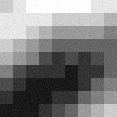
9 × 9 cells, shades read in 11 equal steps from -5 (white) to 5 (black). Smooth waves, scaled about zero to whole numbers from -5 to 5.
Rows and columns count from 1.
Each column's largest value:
4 4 4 4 4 4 3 3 1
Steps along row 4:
up up up up same same same same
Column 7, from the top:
-5 -3 -1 1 3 3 3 1 -1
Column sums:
-7 -2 2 5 7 6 1 -3 -7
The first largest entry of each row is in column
1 9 9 5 5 6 3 2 1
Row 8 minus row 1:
6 8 9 9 8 8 6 4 3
